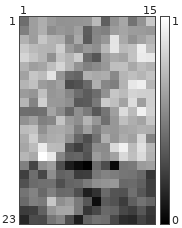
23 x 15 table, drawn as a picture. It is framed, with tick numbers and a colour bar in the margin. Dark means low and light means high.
Grain: blotchy. Seam: horizontal, 70% of the way down, the top part higher. Ninth with the lowest average: bottom middle. Stripes: none.
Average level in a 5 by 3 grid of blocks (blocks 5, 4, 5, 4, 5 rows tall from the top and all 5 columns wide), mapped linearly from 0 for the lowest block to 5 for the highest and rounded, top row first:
435 / 425 / 425 / 303 / 110
